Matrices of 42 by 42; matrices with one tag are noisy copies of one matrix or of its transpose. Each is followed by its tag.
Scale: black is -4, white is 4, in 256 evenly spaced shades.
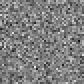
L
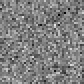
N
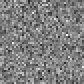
L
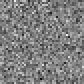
L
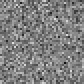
L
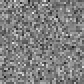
L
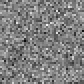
N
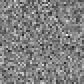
L
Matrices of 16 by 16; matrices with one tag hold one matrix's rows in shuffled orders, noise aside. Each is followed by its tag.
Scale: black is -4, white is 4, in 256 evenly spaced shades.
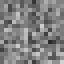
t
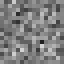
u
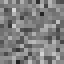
u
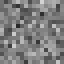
u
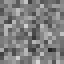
t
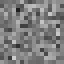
u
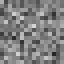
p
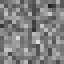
t
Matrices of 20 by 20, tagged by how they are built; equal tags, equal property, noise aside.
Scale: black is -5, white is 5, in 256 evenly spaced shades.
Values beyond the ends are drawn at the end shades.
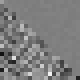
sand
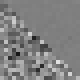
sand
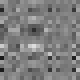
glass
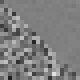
sand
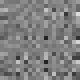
glass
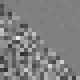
sand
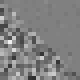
sand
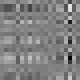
glass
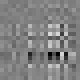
glass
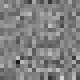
glass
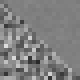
sand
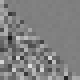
sand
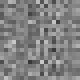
glass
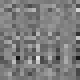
glass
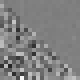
sand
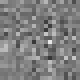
glass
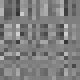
glass
